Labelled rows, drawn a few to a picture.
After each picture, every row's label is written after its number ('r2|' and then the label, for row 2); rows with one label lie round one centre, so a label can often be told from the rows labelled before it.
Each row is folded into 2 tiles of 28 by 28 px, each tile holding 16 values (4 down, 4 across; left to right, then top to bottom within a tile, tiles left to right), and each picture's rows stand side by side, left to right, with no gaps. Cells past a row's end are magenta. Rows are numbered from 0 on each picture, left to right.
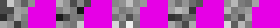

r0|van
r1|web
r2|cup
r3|web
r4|cup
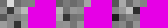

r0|van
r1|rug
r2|web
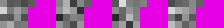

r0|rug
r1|web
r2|van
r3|rug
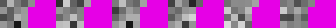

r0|van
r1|van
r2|van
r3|van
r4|cup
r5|rug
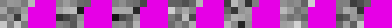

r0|cup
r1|web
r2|web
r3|rug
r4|van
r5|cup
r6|web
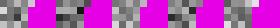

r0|cup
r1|web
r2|cup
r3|web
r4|cup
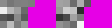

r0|rug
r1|web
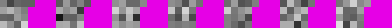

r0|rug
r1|web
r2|rug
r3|rug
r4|rug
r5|van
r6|cup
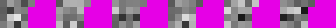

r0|van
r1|cup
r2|rug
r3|van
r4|cup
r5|web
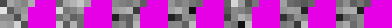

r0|cup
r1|cup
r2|web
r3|web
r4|van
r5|web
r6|web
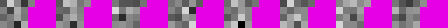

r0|van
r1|van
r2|rug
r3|web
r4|van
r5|van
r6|cup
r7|rug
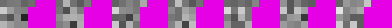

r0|rug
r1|van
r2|cup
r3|van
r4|rug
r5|rug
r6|cup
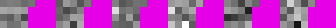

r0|rug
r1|van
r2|rug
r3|cup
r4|web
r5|van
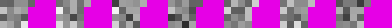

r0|rug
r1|cup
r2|cup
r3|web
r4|cup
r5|cup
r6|rug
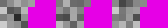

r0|cup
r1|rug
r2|rug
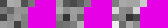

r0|van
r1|rug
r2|cup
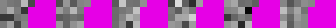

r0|web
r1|rug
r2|van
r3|van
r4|web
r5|rug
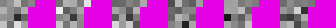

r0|cup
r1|cup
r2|cup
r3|van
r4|web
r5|web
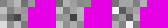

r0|cup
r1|cup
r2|cup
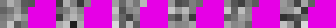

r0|van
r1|van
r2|cup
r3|rug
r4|rug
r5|web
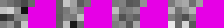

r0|web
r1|van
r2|rug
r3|cup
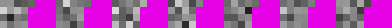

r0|rug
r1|van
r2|cup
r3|van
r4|web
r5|rug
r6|web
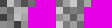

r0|van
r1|cup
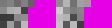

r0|web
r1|cup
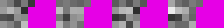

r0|web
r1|rug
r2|web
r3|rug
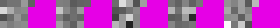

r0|rug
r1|rug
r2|van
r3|rug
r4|cup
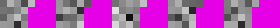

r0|van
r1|web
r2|cup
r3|web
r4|van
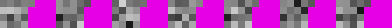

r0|rug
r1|web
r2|van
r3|rug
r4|web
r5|web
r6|web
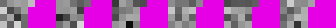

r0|cup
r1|web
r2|van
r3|rug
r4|rug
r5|van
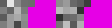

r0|van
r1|web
